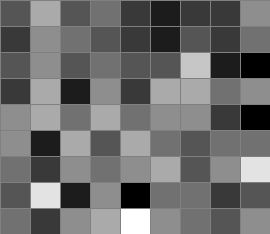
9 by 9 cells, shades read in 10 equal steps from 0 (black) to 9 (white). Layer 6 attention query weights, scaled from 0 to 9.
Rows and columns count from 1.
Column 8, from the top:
2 2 1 4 2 4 5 2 3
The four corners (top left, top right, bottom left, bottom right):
3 5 4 5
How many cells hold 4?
16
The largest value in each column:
5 8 6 6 9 6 7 5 8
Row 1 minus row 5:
-2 0 -1 -2 -2 -4 -3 0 5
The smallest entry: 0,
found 3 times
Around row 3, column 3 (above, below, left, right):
4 1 5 4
